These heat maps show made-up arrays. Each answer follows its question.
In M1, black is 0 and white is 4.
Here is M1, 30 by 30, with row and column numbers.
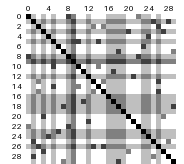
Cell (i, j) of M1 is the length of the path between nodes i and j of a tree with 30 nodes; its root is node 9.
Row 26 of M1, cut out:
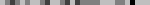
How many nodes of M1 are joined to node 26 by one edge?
4
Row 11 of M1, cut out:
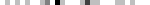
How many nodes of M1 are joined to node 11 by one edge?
1
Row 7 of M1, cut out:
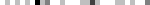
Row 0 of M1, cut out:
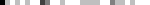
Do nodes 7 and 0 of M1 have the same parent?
no
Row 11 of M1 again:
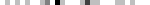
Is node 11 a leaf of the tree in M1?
yes
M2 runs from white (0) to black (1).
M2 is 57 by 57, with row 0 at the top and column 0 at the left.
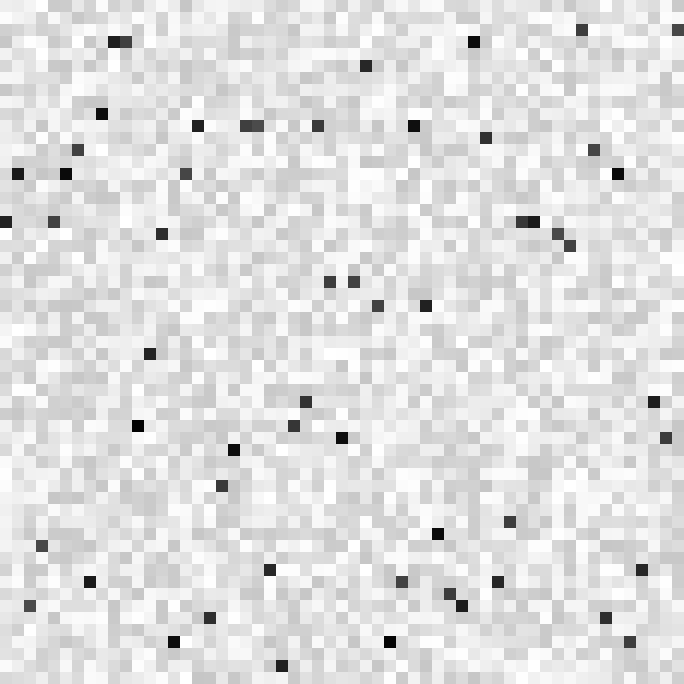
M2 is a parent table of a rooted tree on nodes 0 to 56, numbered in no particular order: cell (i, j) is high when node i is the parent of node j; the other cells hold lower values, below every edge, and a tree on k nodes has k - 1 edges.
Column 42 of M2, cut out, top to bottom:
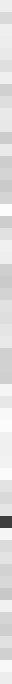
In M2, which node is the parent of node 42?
43
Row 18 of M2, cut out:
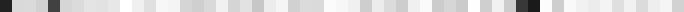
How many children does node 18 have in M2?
4
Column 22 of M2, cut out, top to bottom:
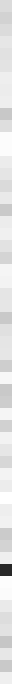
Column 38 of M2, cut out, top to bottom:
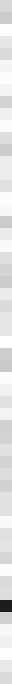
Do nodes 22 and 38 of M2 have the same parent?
no
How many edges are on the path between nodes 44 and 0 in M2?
2
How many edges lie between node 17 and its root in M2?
8
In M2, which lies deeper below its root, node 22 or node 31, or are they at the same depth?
node 31
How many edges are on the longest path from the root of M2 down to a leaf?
26
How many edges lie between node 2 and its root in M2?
9
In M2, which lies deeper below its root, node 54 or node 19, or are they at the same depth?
node 19
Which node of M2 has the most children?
10
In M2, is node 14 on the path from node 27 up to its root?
yes
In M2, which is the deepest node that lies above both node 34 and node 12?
10
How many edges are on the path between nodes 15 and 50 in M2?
3
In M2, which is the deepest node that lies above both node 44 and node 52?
53
